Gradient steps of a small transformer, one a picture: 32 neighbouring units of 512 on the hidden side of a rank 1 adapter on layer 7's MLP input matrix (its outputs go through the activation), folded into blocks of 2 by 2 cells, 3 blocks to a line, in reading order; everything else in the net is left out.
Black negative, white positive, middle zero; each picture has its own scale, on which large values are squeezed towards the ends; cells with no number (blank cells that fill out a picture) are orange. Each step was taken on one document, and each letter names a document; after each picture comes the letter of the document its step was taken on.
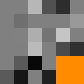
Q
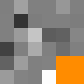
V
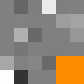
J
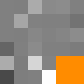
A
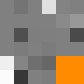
J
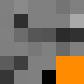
V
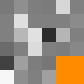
V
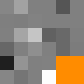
V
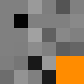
Q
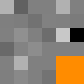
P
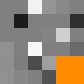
A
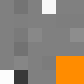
J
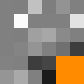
Q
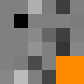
Q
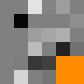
Q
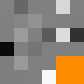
P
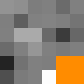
V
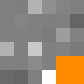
A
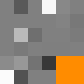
J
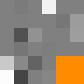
J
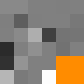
V
